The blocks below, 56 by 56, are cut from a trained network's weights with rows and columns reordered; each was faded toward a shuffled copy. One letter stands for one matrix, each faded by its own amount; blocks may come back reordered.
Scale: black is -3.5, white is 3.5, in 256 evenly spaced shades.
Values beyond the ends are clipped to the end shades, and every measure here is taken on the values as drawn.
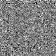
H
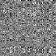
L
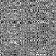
L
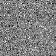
H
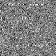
H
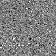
H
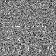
H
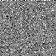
H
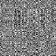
L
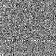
H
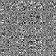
L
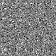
H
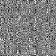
L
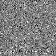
H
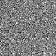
H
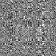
L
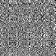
L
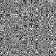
L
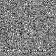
H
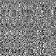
L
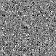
H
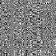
L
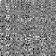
L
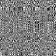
L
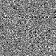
H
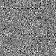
H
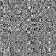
L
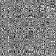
L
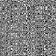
L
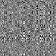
L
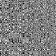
L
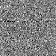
H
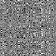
L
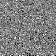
H
